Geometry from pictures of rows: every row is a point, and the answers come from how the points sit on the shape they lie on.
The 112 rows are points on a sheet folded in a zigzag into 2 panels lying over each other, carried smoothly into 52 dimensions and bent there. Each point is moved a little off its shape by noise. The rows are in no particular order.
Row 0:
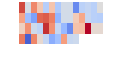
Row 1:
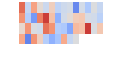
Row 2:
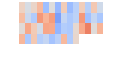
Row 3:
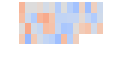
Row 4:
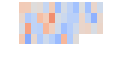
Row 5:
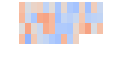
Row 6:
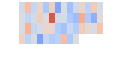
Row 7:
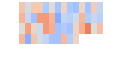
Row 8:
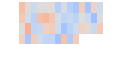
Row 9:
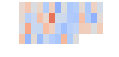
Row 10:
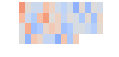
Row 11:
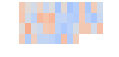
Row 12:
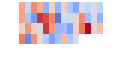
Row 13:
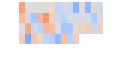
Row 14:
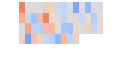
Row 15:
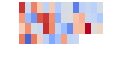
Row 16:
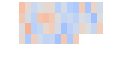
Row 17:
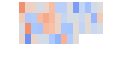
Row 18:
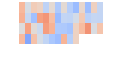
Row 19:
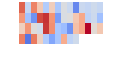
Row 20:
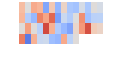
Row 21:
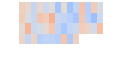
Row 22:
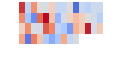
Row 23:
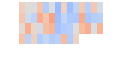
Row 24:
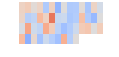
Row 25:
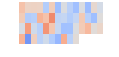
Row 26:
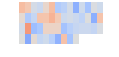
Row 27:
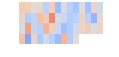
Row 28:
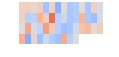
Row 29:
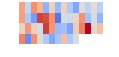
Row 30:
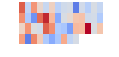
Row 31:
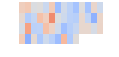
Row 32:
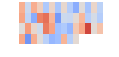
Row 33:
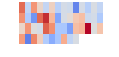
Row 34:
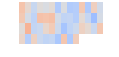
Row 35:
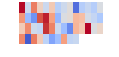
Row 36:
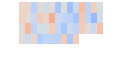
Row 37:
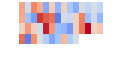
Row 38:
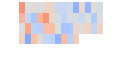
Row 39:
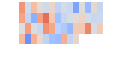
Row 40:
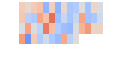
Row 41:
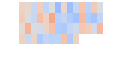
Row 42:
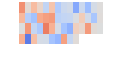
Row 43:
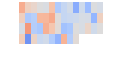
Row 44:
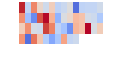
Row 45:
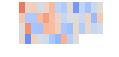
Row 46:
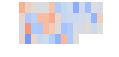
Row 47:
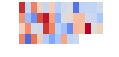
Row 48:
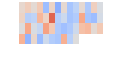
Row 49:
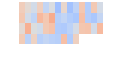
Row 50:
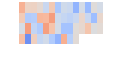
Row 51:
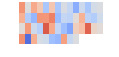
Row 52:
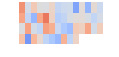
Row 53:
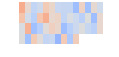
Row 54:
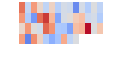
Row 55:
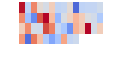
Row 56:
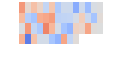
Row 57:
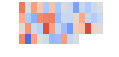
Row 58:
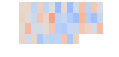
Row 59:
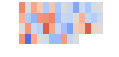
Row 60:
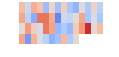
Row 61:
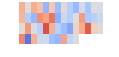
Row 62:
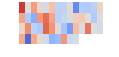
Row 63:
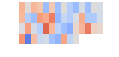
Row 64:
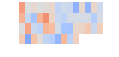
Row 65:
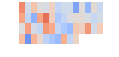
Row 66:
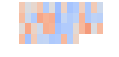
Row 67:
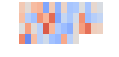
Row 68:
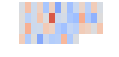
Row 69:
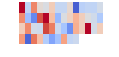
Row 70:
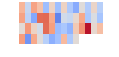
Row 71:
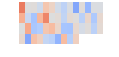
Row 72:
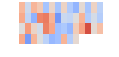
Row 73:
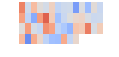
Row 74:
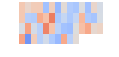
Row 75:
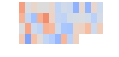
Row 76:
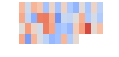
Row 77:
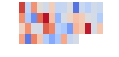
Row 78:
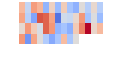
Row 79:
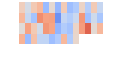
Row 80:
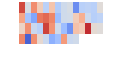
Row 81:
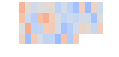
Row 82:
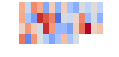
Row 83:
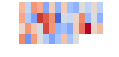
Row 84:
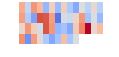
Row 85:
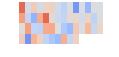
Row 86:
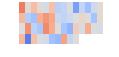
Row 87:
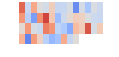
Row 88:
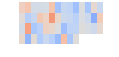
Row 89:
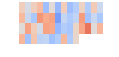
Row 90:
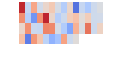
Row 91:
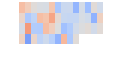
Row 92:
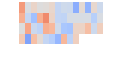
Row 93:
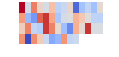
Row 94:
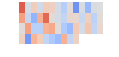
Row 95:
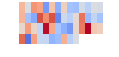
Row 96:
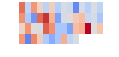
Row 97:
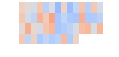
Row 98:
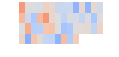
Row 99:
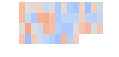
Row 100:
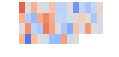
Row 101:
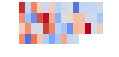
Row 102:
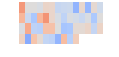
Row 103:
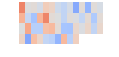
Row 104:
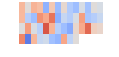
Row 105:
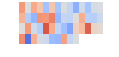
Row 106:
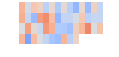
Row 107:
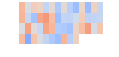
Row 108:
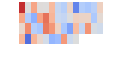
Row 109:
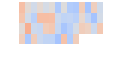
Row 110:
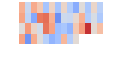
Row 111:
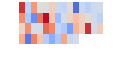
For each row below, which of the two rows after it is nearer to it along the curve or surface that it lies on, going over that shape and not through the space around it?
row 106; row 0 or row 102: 102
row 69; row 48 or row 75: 75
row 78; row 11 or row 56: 11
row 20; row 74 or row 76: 74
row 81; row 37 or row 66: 66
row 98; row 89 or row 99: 99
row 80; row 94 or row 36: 94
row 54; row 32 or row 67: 32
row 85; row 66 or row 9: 66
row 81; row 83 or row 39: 39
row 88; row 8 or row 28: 28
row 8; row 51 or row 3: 3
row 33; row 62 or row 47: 47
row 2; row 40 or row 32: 32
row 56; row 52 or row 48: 48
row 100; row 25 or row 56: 56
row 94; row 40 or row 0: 0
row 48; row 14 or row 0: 0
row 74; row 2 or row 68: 68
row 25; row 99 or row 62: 62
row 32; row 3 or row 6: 3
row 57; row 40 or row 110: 40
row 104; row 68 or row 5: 68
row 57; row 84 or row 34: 84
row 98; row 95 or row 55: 55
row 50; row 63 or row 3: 63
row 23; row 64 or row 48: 64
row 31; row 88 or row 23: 88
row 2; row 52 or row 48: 52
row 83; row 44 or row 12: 12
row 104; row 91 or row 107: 91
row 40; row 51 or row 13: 51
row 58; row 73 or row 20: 73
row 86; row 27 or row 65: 27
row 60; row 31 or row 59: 59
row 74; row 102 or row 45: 45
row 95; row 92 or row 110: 110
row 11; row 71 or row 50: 71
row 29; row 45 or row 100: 100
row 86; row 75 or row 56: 56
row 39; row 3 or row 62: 3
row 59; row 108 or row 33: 108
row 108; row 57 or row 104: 57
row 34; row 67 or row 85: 85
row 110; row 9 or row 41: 41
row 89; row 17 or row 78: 78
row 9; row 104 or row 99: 104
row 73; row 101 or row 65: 65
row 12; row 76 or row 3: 76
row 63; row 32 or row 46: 46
